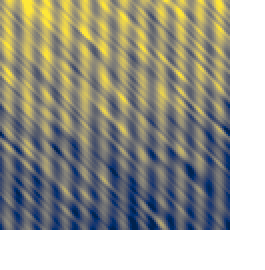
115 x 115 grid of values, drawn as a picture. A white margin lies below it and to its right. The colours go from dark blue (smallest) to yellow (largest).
The top left is the ninth with the highest average. Upright stripes repeat 12 times across the table. There is an overall slope up to the top. No lone cell stands out from its neighbours.
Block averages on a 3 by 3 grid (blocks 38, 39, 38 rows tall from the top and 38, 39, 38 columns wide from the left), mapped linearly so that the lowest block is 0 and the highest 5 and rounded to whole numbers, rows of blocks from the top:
544
332
000
